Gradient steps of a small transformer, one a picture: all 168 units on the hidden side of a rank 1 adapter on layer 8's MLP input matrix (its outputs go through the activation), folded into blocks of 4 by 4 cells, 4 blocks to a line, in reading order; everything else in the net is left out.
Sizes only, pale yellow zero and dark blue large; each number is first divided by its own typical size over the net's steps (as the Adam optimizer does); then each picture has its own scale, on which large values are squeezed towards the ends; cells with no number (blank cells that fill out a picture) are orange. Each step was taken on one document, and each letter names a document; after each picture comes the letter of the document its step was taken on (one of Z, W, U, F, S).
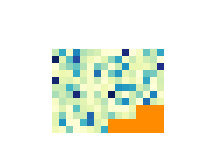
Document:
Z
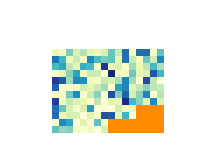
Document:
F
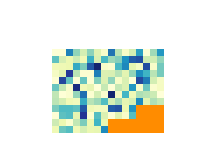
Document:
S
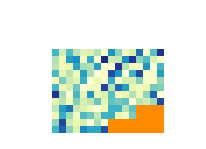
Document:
S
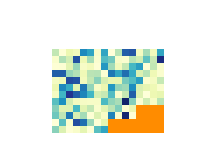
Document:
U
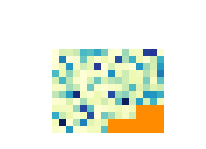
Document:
Z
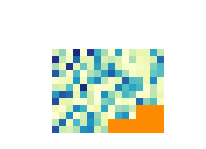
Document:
U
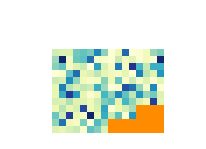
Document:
Z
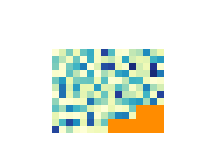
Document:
F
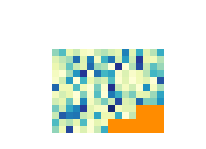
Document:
S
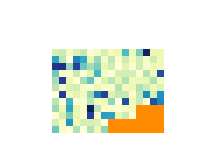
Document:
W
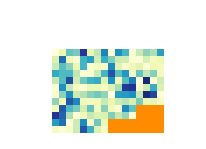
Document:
U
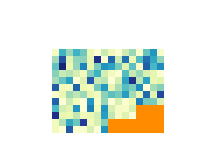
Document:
F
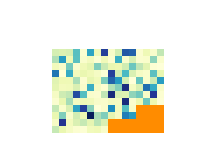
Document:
Z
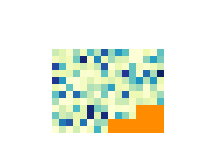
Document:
W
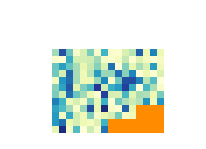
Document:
U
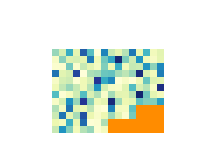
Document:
S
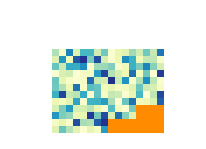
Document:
F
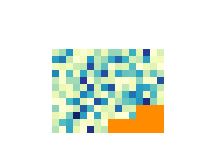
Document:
S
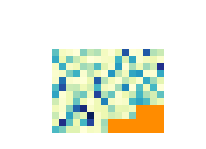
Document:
Z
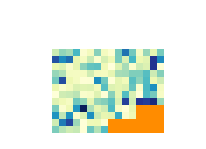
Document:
Z
